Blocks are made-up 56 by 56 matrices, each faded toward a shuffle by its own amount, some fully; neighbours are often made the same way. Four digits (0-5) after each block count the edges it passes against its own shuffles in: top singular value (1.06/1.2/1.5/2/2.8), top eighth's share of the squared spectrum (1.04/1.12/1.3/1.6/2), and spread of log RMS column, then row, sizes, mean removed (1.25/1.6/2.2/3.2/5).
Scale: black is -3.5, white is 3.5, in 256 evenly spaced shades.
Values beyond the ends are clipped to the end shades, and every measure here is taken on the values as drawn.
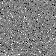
0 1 0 0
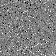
1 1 0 0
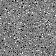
0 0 0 0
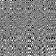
4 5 3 3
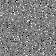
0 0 0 0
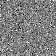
0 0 0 0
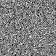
0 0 0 0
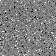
0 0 0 0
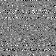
1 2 0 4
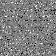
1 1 0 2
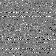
2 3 0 3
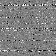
2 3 0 3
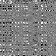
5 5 3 3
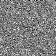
0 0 0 1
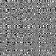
4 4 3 3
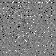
3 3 1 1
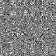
3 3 1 2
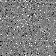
2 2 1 1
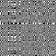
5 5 3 3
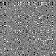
4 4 2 2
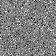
1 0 0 0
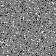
2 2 0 0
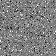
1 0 0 0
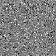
3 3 1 1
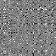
4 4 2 2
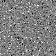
2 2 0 0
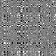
4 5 3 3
